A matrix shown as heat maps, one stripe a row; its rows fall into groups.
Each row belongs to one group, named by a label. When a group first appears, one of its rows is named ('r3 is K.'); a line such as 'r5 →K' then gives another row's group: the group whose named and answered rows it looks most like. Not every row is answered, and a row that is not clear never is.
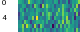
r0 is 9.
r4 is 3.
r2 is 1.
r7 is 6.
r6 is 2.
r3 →3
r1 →3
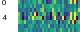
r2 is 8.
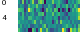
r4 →9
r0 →8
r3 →8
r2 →9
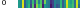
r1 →6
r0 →6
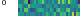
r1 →9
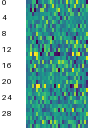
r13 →2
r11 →6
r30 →3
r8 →9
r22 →9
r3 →1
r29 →8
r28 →9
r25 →6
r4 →2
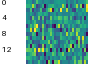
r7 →2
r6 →2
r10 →1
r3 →3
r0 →9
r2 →8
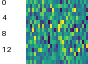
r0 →2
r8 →3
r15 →2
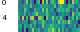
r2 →3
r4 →8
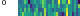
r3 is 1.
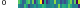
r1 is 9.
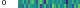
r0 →8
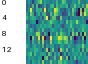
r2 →3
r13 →2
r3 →3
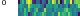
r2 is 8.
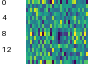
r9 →2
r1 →8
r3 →9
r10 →6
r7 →6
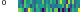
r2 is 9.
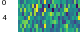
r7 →6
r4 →9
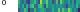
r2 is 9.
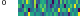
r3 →9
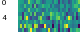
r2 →9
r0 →9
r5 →2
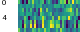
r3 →2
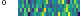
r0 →1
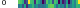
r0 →9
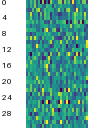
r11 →9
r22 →2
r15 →6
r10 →8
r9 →2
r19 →9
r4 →6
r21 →6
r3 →6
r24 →8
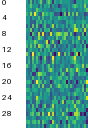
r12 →6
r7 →6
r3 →2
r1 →6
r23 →6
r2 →9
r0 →8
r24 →9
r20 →9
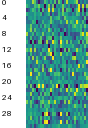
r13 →8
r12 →2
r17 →2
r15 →9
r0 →3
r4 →3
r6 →6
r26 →6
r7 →2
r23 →6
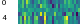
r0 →2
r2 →9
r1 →2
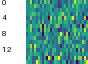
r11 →2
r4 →3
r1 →2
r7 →6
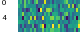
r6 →8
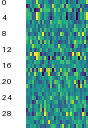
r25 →1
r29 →2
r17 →8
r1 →1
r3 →9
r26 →6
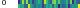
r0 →1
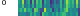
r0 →6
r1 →6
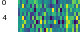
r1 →6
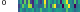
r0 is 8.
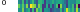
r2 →6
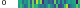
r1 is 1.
